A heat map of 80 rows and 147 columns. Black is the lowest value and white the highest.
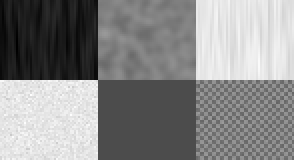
It is made of 2 by 3 panels. Panel 1,1: very low, streaked downward, faint in contrast. Panel 1,2: middling, blotchy, faint in contrast. Panel 1,3: very high, streaked downward, faint in contrast. Panel 2,1: very high, fine-grained, faint in contrast. Panel 2,2: low, flat. Panel 2,3: middling, checkered.
